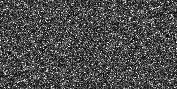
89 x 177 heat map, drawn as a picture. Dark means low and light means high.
Histogram: skewed, a long tail of high values. Symmetry: a half turn. Grain: fine. Stripes: none. Average level on the scale: 30%.
